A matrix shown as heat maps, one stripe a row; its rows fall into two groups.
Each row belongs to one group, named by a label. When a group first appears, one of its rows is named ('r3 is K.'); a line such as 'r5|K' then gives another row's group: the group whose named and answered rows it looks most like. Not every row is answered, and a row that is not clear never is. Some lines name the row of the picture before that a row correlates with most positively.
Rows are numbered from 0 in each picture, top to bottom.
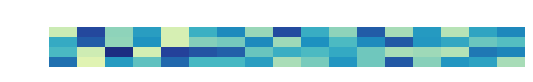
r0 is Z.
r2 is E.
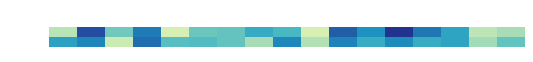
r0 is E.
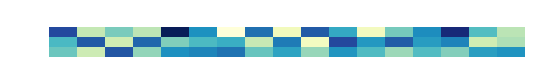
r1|E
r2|E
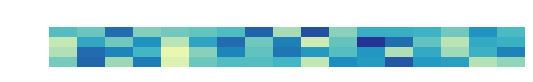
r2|Z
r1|Z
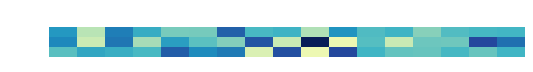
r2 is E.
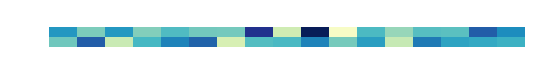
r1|Z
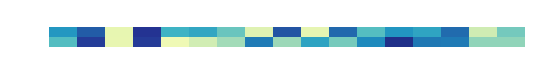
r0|E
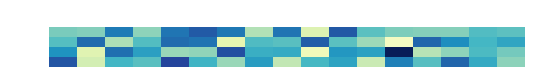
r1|Z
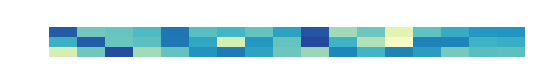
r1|Z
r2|E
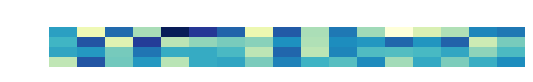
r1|E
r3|Z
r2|E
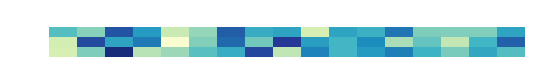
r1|Z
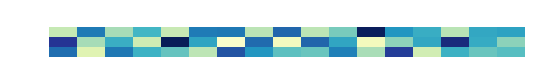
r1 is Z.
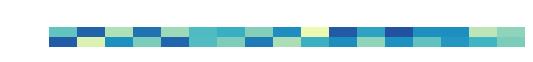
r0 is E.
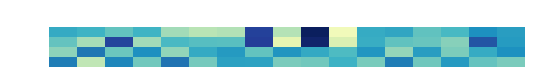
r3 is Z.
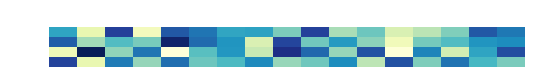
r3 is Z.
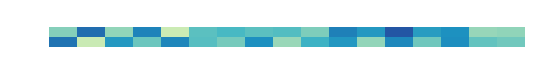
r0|E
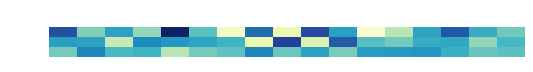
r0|Z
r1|E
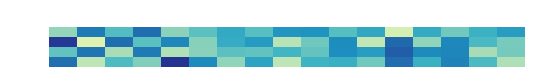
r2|E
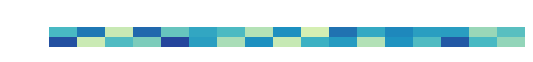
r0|E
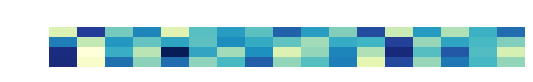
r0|Z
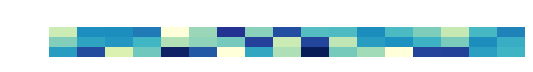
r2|Z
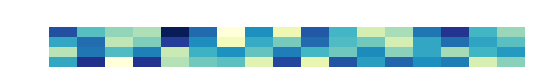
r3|E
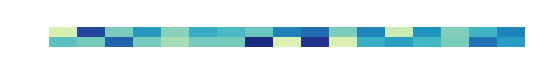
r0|Z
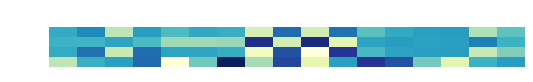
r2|E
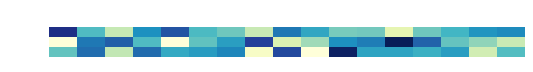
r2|E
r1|E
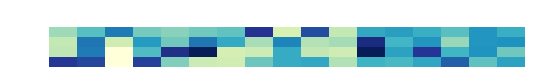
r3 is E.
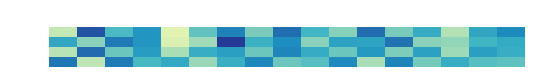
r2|Z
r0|Z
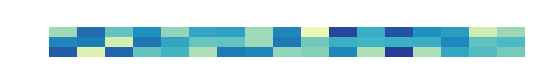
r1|E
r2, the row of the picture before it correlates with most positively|3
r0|E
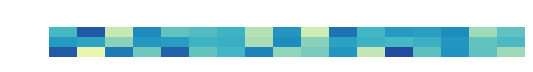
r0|E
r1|E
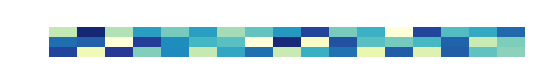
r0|Z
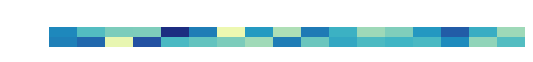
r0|Z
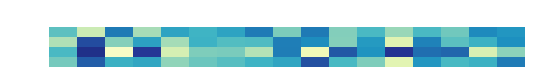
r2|E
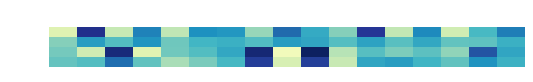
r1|Z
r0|Z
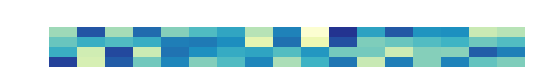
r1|E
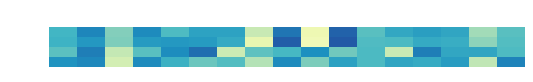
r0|E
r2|Z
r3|E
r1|E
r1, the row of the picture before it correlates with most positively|1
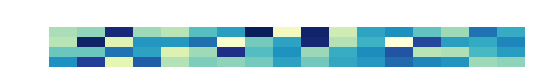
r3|E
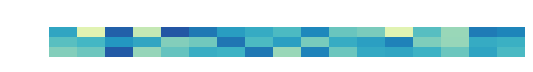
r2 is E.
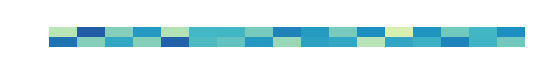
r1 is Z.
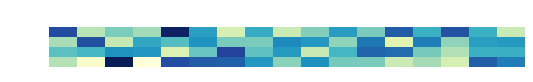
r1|Z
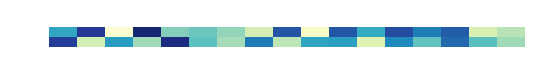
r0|E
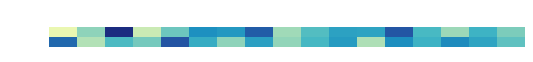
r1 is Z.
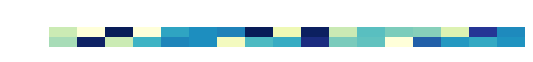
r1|Z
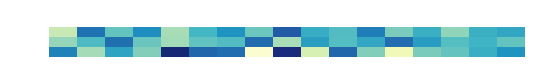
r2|E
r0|Z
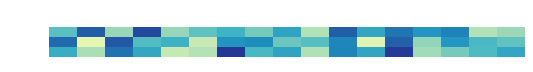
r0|E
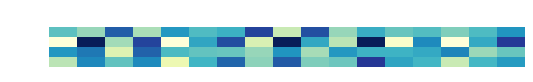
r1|Z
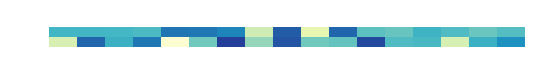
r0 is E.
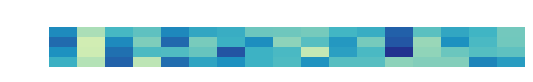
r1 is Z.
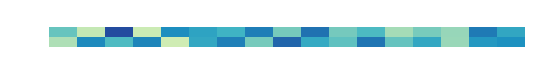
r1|Z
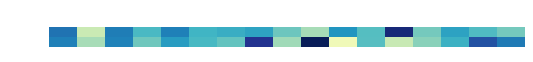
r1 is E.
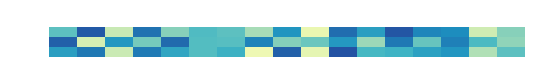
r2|E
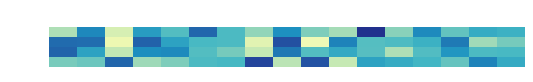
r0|Z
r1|E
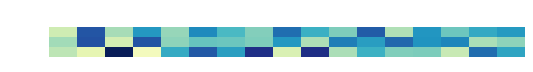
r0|Z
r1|E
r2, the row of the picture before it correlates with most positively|3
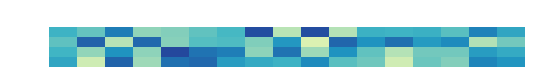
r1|E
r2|E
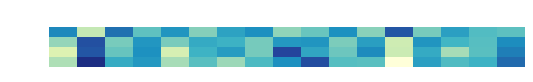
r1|Z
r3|Z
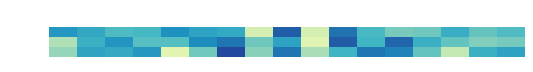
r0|E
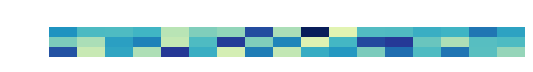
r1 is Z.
